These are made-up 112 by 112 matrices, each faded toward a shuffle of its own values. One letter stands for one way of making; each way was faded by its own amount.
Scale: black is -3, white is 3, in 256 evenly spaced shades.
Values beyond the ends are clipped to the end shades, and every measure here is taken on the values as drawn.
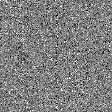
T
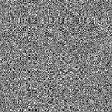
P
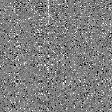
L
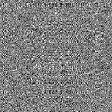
P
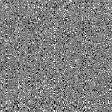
L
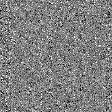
T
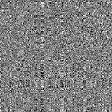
P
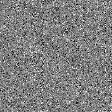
T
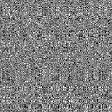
P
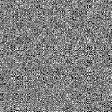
P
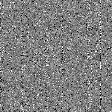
T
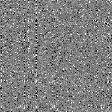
L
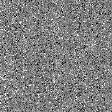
T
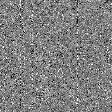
T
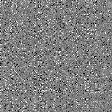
L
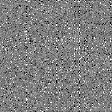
L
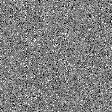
T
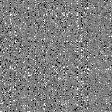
L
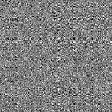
P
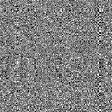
P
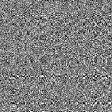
P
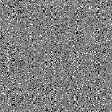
L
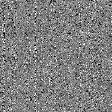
T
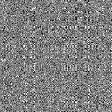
P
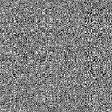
P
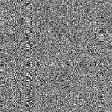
P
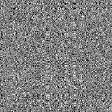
P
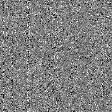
T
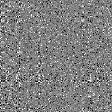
L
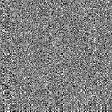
P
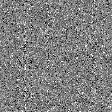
T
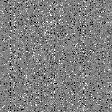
L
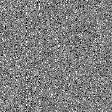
T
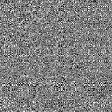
P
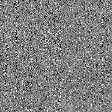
T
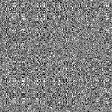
P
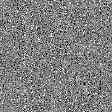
T
